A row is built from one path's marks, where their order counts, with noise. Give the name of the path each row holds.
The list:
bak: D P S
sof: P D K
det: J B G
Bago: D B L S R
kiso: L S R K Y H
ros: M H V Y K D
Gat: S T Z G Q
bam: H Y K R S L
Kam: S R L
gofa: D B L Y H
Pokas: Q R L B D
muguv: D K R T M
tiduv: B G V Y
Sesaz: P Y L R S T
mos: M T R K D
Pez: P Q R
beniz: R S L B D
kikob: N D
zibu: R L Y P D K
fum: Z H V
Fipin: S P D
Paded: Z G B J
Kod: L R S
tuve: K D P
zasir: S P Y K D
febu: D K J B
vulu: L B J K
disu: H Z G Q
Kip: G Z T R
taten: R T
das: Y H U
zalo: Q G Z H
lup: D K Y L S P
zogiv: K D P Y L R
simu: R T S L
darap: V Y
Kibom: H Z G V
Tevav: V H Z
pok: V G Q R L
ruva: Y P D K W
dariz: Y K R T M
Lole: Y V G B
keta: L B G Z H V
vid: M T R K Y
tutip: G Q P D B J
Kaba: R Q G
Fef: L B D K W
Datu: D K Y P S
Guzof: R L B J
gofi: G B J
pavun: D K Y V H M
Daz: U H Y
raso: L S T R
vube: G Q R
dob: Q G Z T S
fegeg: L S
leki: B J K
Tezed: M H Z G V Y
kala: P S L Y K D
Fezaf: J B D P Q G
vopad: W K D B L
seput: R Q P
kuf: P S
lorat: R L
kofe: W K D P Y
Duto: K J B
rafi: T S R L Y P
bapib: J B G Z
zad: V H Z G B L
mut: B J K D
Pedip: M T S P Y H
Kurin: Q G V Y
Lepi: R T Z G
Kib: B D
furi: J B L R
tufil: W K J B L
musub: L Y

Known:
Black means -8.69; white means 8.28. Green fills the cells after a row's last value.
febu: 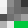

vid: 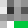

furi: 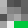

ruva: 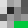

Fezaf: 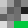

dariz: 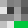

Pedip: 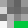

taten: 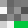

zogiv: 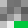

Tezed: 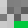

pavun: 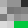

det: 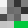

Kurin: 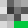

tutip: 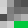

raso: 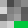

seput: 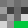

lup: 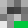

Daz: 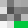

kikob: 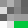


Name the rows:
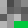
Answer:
Kod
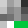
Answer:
mos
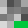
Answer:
simu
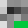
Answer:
Datu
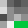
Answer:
Guzof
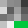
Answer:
muguv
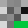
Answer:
Gat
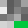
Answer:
Sesaz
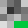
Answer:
rafi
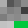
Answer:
pok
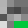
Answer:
bak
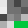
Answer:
gofi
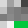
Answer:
ros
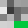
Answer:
darap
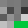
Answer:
Pez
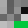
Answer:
vube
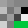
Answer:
disu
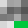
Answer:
zibu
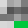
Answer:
zasir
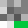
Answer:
das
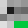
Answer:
kofe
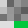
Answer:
kiso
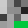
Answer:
bapib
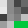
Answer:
Paded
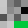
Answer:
Lepi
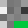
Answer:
dob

